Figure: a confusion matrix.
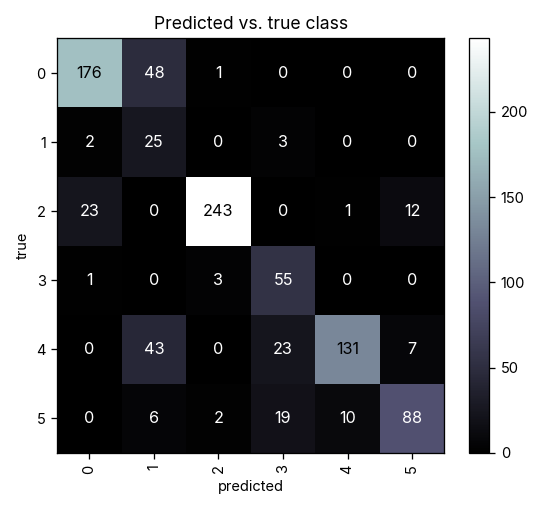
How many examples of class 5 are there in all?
125
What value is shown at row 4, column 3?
23
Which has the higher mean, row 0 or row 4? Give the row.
0
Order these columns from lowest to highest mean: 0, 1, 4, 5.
5, 1, 4, 0
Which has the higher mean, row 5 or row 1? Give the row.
5
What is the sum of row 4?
204
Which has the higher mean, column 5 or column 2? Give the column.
2
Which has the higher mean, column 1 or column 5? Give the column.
1
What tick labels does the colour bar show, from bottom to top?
0, 50, 100, 150, 200
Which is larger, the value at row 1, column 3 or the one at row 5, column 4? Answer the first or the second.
the second
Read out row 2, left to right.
23 0 243 0 1 12
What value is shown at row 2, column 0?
23
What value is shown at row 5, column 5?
88
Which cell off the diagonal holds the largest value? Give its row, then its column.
0, 1
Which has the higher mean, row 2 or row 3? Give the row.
2
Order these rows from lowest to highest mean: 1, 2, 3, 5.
1, 3, 5, 2
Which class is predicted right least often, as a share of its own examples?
4
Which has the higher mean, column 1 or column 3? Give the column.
1
